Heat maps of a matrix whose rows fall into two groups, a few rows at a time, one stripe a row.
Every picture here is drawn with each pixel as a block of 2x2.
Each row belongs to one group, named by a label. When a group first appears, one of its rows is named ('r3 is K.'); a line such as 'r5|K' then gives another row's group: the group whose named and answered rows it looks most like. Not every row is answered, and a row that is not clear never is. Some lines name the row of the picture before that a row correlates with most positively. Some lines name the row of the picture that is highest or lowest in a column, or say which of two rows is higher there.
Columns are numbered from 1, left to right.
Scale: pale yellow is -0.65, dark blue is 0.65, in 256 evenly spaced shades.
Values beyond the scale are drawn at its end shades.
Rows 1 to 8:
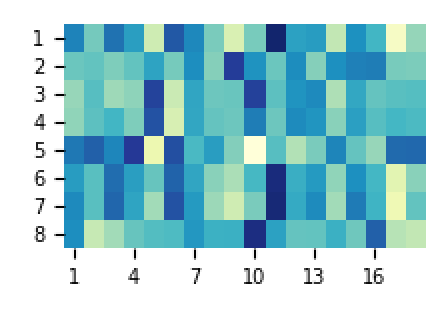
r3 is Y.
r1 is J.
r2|Y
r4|Y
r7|J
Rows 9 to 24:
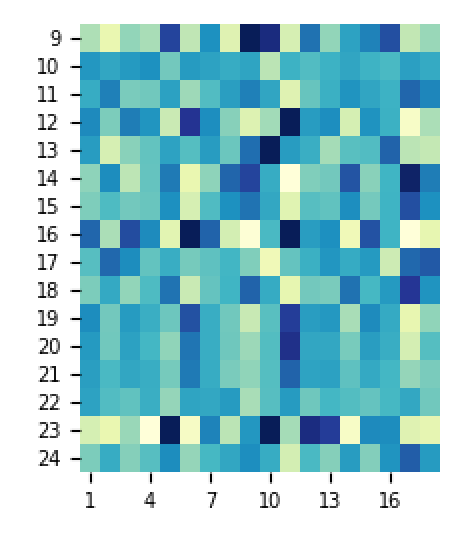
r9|Y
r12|J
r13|Y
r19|J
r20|J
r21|J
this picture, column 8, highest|14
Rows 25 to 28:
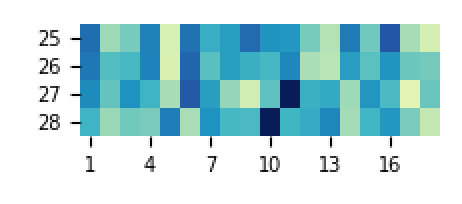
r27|J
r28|Y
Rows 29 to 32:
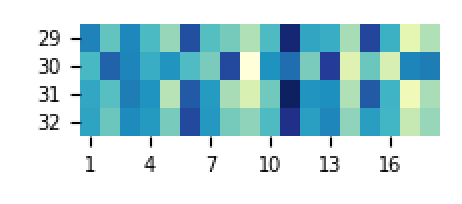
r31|J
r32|J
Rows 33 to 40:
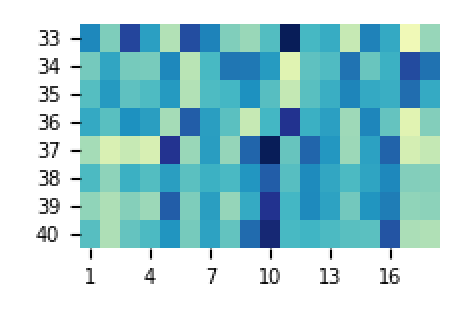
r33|J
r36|J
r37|Y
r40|Y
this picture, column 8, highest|34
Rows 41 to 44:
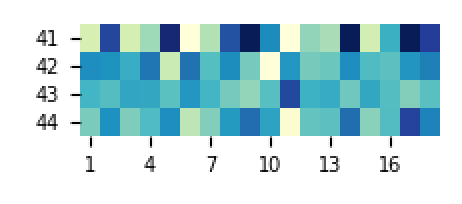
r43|J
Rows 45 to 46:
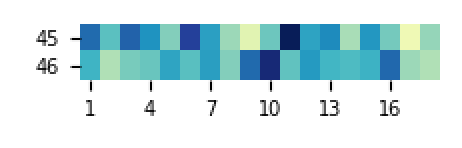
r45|J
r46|Y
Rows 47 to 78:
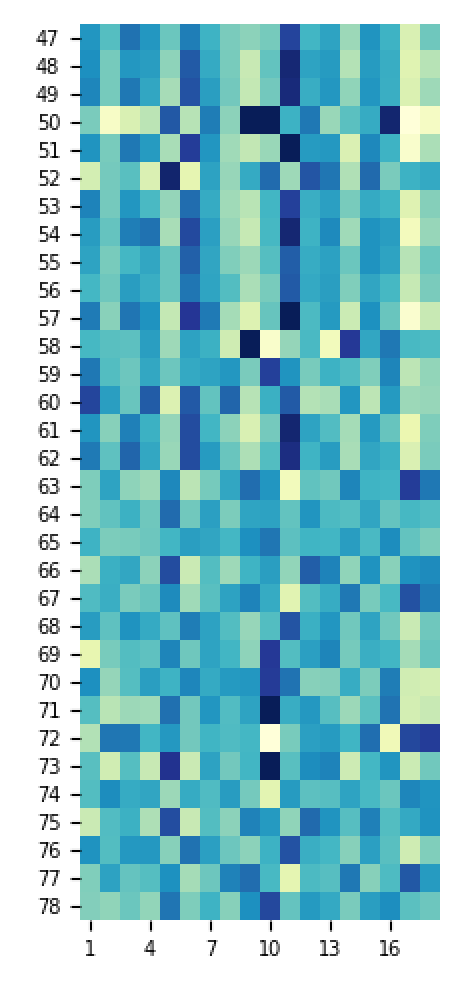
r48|J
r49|J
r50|Y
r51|J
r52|Y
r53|J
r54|J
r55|J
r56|J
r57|J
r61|J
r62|J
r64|Y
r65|Y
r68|J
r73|Y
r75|Y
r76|J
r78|Y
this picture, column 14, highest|58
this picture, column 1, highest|60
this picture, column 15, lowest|60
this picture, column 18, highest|72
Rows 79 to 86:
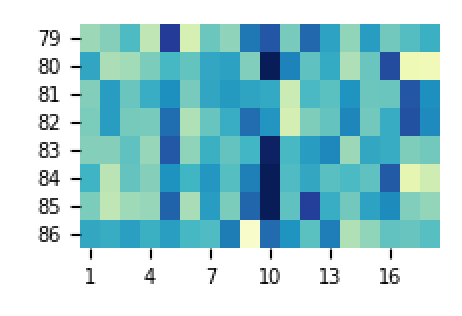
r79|Y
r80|Y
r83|Y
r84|Y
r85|Y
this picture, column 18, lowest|80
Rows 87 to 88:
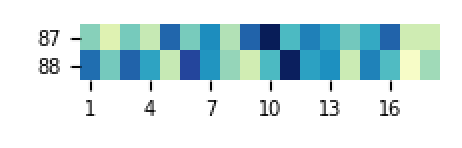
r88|J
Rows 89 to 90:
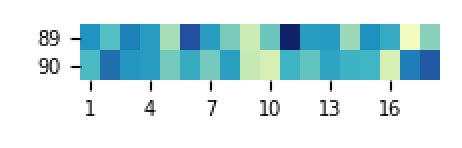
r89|J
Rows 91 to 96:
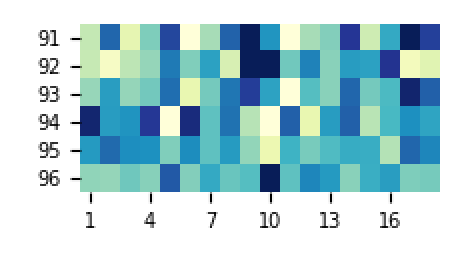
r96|Y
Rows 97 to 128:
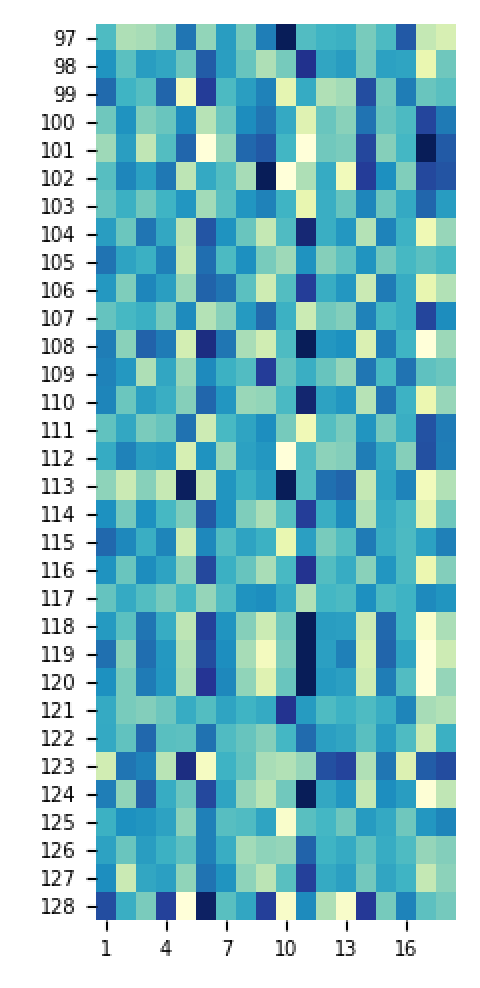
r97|Y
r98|J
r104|J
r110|J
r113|Y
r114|J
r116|J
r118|J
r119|J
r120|J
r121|Y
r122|J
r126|J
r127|J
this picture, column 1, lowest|123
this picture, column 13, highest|123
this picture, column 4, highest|128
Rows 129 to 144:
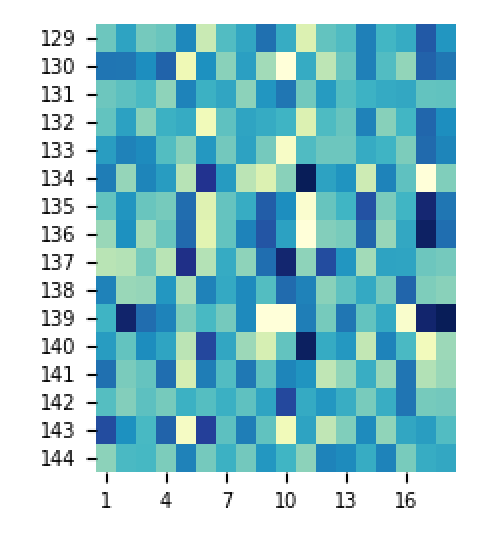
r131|Y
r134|J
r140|J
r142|Y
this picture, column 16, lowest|139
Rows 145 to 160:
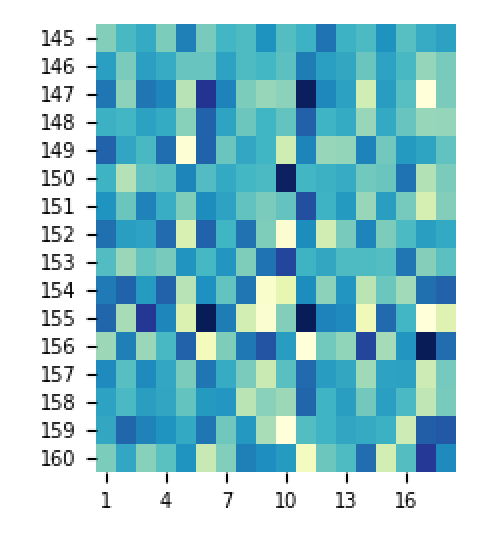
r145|Y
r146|J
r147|J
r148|J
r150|Y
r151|J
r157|J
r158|J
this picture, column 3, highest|155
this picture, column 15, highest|155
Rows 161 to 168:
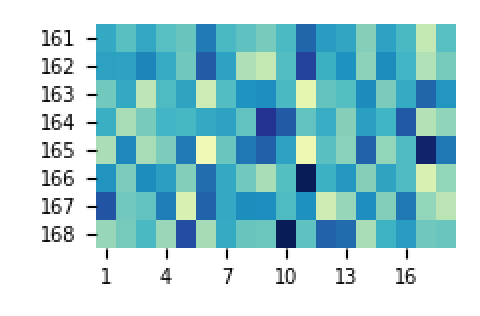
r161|J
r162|J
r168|Y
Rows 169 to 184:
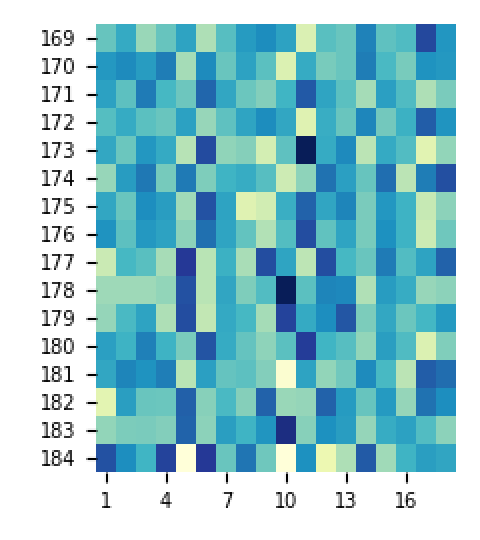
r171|J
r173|J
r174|Y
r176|J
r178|Y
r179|Y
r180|J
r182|Y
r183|Y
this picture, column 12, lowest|184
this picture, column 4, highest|184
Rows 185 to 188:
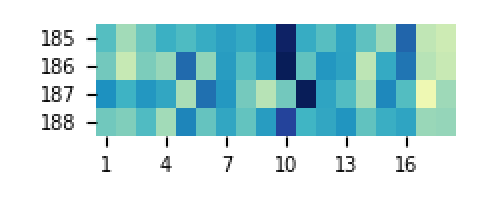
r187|J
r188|Y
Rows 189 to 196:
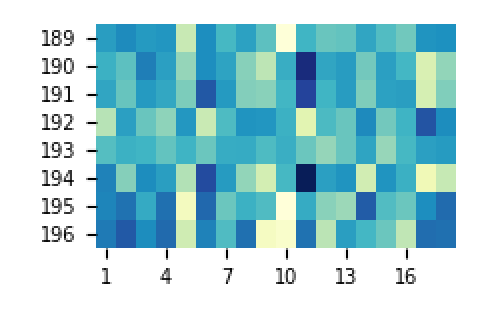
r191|J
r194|J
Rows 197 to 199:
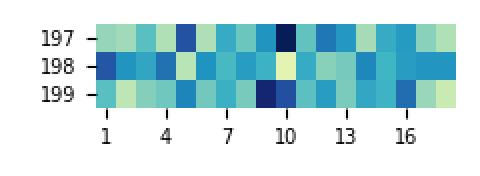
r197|Y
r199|Y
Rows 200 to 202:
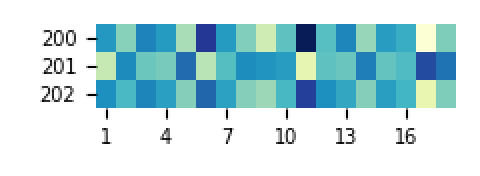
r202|J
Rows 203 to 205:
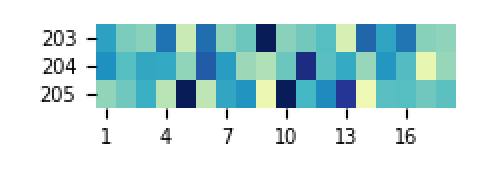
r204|J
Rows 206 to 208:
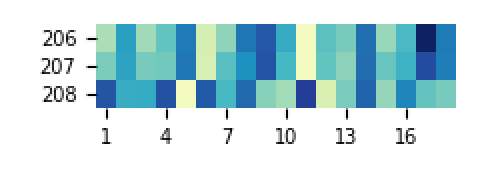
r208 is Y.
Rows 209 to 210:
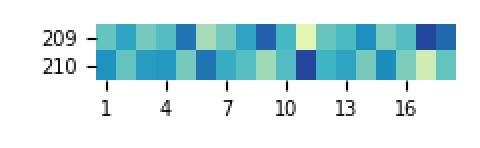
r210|J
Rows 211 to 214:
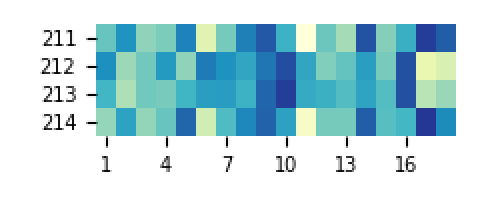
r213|Y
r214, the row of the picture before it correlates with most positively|209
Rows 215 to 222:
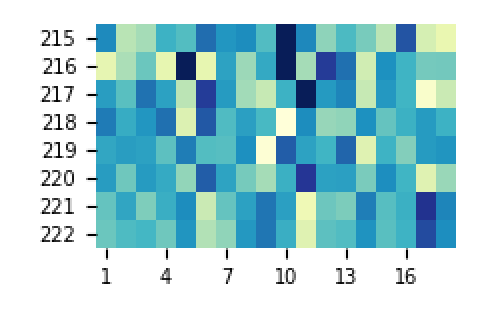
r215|Y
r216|Y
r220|J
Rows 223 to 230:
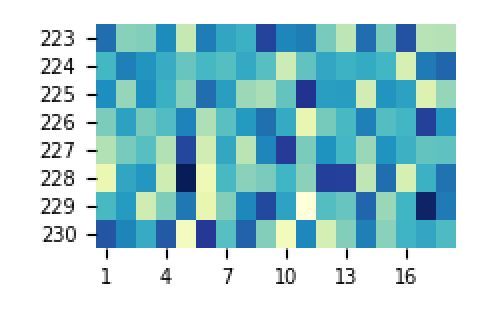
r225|J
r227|Y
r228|Y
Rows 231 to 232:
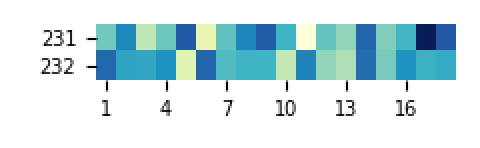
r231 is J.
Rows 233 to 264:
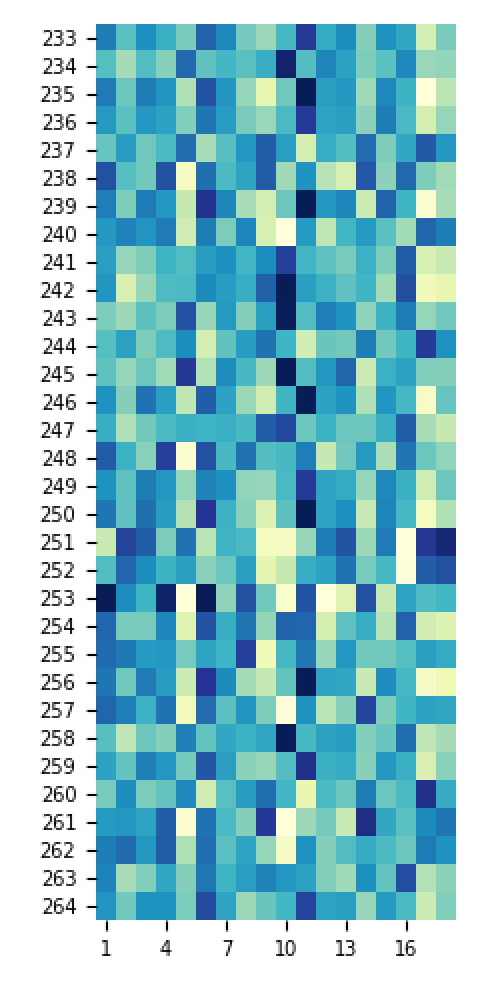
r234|Y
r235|J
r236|J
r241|Y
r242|Y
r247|Y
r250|J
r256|J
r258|Y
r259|J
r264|J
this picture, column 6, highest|253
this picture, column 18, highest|251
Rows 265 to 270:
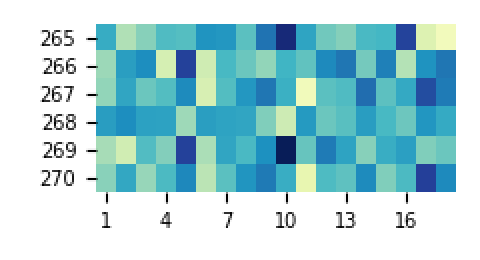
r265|Y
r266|Y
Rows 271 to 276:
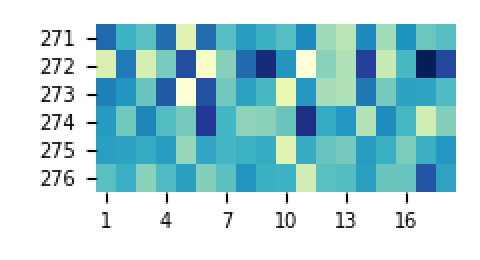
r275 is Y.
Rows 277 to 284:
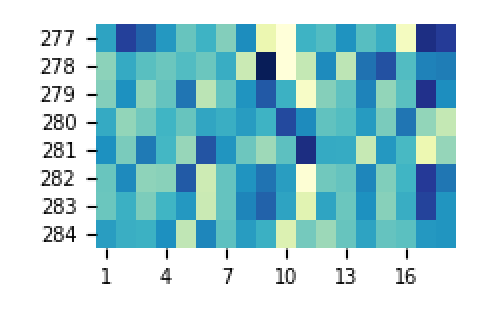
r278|Y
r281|J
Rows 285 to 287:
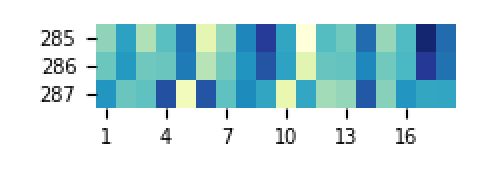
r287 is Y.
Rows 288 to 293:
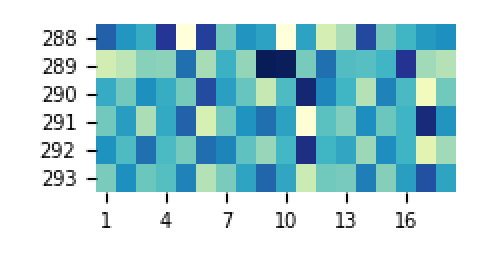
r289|Y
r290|J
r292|J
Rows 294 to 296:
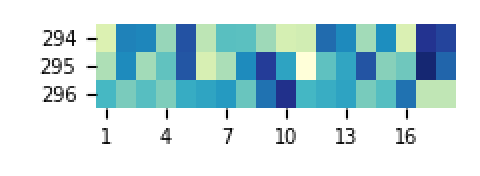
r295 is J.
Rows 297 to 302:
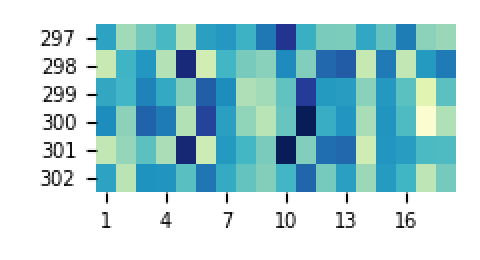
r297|Y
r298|Y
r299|J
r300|J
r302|J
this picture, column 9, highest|297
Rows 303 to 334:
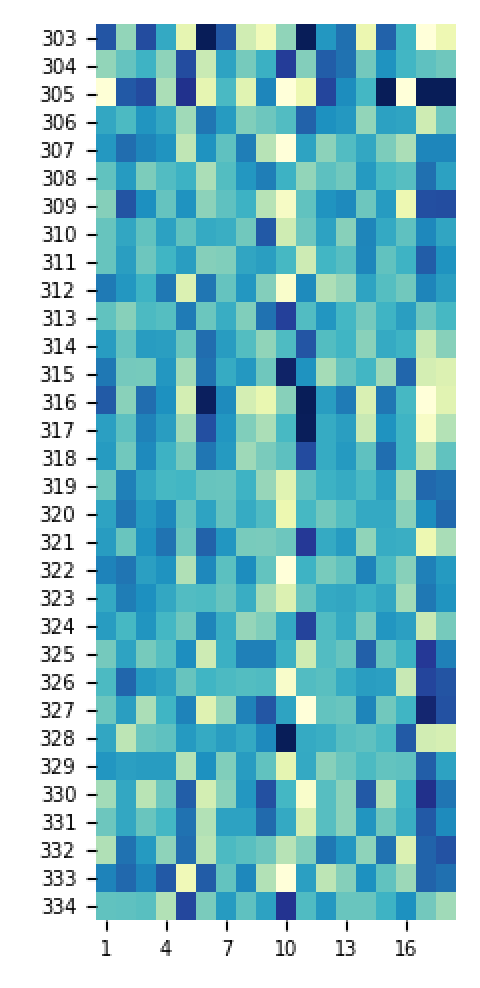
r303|J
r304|Y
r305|Y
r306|J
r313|Y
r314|J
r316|J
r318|J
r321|J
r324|J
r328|Y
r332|Y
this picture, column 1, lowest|305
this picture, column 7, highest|303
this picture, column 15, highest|305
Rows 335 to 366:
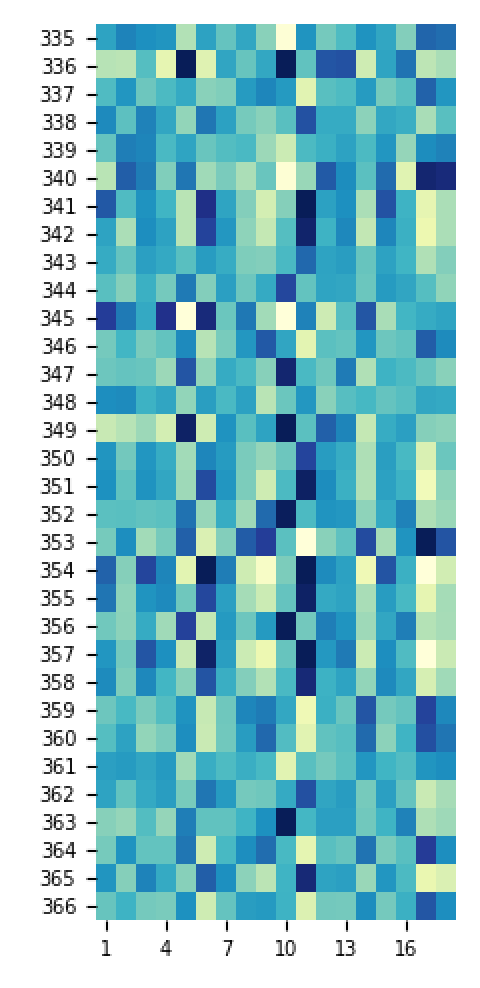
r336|Y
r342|J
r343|J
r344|Y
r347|Y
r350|J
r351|J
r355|J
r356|Y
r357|J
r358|J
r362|J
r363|Y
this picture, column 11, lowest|353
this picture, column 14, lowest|354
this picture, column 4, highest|345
